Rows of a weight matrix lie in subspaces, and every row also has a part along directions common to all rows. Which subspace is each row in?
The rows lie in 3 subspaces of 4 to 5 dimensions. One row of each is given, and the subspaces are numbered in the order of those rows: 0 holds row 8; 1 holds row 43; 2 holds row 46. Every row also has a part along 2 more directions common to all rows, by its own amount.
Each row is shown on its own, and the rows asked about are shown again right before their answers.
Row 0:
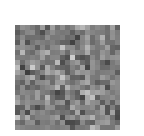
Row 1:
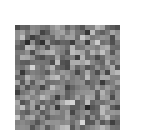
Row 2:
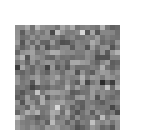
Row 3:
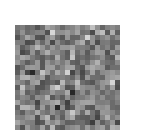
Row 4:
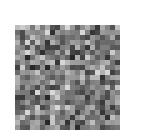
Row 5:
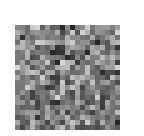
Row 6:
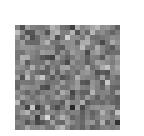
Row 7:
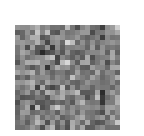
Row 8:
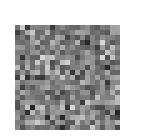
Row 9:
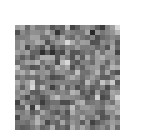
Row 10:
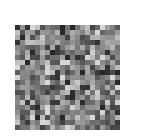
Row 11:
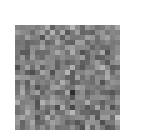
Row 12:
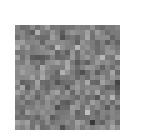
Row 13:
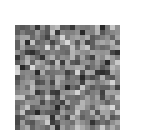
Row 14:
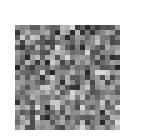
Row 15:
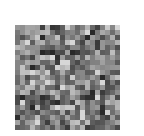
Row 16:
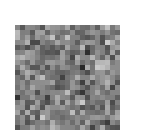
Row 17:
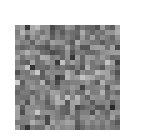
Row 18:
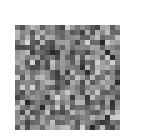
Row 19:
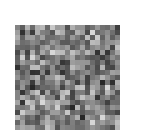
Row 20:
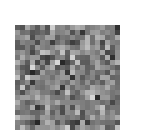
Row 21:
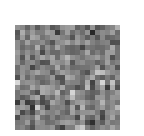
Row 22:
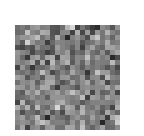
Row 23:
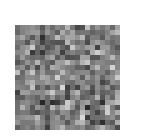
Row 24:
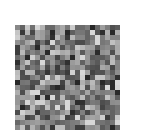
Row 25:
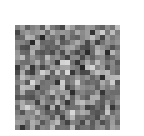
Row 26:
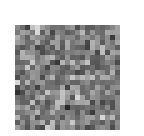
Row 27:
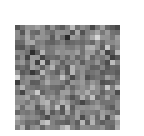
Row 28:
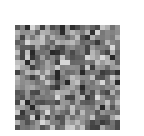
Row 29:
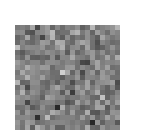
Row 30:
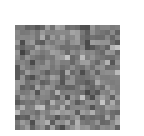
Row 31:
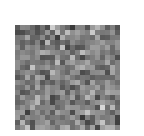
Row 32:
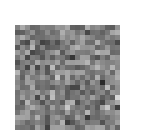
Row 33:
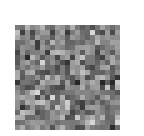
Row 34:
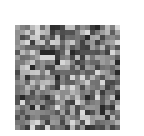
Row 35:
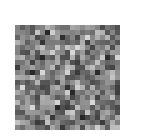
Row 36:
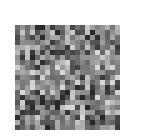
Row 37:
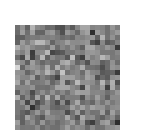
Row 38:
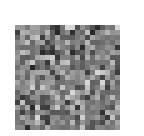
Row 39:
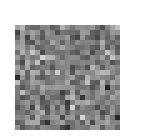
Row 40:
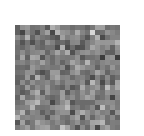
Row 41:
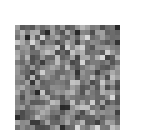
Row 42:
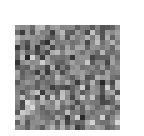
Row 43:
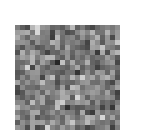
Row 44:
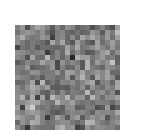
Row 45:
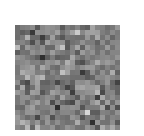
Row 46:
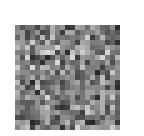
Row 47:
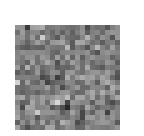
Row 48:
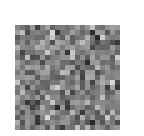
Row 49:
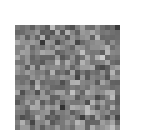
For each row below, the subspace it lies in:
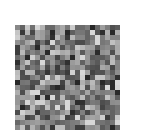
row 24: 2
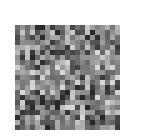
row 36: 1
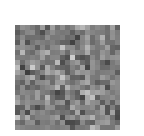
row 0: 0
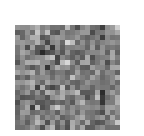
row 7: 1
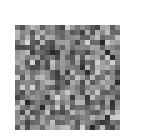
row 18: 0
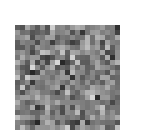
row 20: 0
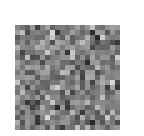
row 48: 2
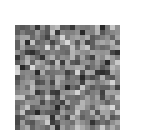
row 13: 1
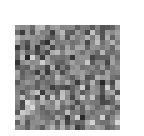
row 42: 1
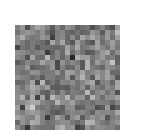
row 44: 1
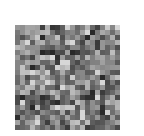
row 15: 1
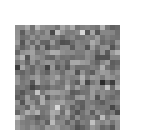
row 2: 1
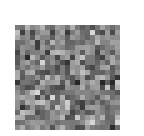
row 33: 2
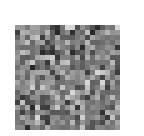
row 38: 0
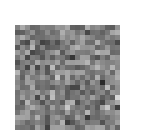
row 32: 1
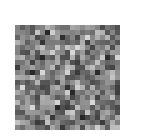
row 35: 2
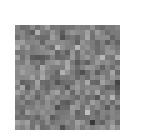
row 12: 2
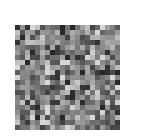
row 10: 0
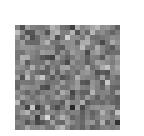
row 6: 0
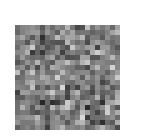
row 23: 1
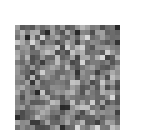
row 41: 2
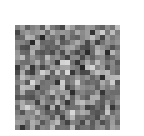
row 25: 2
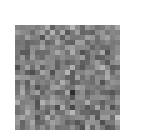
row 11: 2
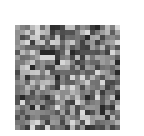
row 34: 1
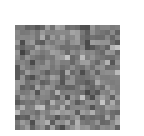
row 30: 0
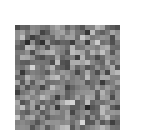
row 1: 1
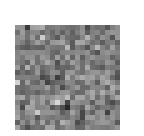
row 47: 1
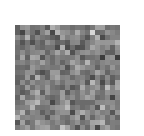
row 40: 2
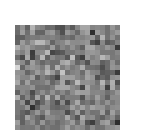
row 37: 0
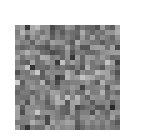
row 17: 1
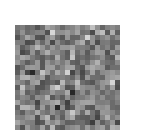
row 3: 2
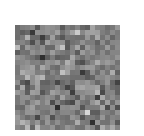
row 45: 2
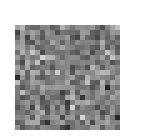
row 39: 0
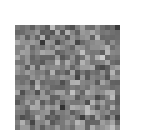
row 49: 2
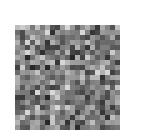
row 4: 1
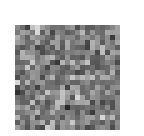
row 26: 1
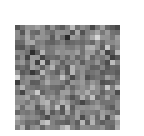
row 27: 0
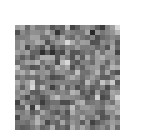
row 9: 1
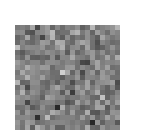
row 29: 2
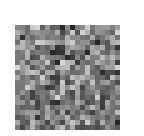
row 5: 0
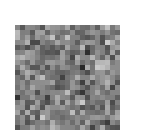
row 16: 0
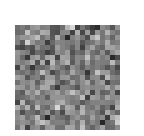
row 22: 0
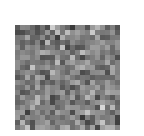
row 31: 2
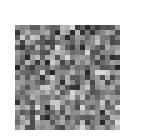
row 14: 0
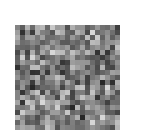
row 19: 1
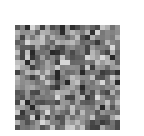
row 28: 0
